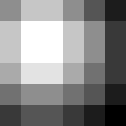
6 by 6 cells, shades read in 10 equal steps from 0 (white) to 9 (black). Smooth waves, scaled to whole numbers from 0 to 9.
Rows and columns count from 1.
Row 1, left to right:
4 2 2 4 6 8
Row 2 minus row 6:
-5 -6 -6 -5 -4 -2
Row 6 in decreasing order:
9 8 7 7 6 6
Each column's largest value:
7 6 6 7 8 9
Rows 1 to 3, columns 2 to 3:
2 2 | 0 0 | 0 0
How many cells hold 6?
4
